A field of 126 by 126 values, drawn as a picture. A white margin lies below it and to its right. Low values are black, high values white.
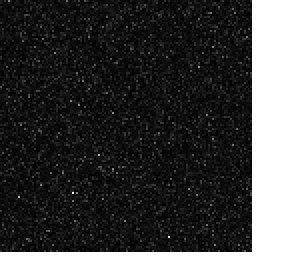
Mirror symmetry: none. Histogram: skewed, a long tail of high values. Average level on the scale: 10%. Grain: fine.
